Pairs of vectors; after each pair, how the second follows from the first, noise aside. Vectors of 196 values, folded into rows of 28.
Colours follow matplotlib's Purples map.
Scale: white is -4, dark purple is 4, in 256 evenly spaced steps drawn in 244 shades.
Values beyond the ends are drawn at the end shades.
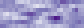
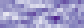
copied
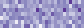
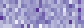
sign-scrambled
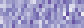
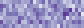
sign-scrambled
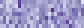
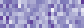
negated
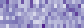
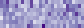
copied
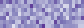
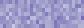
shrunk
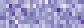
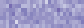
shrunk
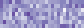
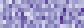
negated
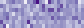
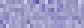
shrunk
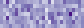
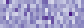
sign-scrambled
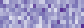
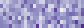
sign-scrambled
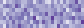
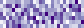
scaled up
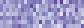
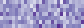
negated
